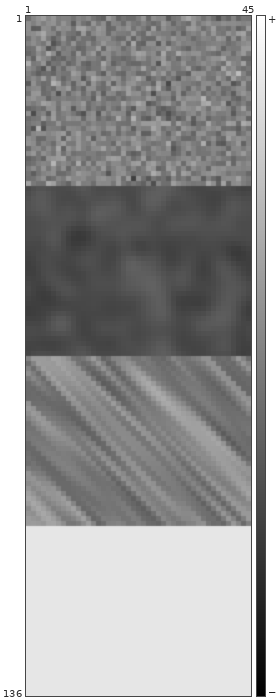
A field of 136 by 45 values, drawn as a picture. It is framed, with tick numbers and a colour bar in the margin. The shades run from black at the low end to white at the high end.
It is made of 4 by 1 panels. Panel 1,1: middling, fine-grained. Panel 2,1: low, blotchy, faint in contrast. Panel 3,1: middling, slanting down to the right. Panel 4,1: very high, flat.
